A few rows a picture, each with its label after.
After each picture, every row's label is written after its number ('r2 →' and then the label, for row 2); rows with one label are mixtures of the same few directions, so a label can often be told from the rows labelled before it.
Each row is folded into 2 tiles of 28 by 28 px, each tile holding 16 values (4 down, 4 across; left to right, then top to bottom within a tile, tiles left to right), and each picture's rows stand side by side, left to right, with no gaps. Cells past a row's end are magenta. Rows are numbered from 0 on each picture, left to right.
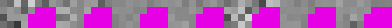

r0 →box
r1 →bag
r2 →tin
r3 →box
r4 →tin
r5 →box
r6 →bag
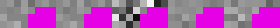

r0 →box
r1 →box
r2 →tin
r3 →bag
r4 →bag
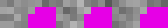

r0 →bag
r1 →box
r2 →box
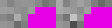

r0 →bag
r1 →bag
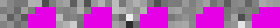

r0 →tin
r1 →box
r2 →bag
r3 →bag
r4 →bag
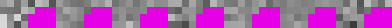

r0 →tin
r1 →box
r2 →bag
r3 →bag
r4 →bag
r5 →bag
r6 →box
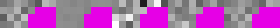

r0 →tin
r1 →box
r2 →tin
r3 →box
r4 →tin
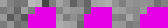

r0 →tin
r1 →box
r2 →bag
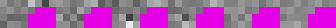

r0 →tin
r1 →tin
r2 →bag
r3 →bag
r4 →tin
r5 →bag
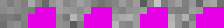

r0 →tin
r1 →bag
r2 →tin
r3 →tin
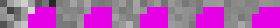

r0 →box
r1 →box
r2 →box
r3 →box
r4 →bag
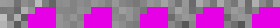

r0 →tin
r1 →tin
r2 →box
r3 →box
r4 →box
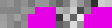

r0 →tin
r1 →tin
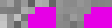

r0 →tin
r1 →bag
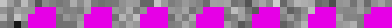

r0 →bag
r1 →box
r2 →tin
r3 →tin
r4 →box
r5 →box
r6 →box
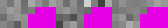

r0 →box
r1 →tin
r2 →bag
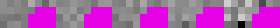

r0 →tin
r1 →tin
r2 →box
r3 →bag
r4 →bag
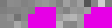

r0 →bag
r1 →tin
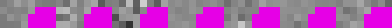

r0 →box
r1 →bag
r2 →box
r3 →box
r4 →bag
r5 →bag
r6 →box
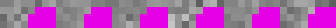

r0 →tin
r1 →box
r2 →bag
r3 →tin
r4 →box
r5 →box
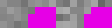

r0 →box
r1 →bag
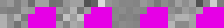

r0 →tin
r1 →tin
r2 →tin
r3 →tin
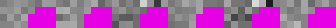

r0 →tin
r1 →bag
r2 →tin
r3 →box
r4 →tin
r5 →box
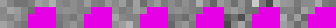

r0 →box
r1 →tin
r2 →box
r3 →tin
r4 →tin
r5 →tin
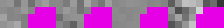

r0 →box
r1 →box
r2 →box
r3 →box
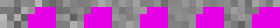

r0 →tin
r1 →bag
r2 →box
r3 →box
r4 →box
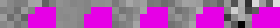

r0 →tin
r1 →box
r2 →box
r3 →box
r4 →box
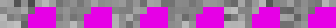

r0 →box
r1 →bag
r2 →tin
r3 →bag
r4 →bag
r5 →bag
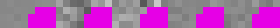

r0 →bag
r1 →box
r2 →tin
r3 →bag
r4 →tin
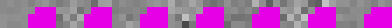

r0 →tin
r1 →tin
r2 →bag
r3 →bag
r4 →tin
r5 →tin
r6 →bag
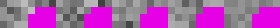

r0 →box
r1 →tin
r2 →bag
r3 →box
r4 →tin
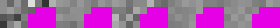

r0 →tin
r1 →bag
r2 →tin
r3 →box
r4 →tin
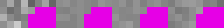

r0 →box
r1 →bag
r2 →box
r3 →box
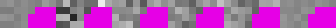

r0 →bag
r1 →bag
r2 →box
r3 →box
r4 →box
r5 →tin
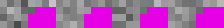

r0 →box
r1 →box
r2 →bag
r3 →box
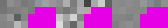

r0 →bag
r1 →tin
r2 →tin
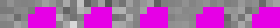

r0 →bag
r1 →box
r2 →bag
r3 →bag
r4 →tin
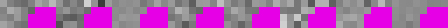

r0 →box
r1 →tin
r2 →tin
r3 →box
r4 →box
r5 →tin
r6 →tin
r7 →bag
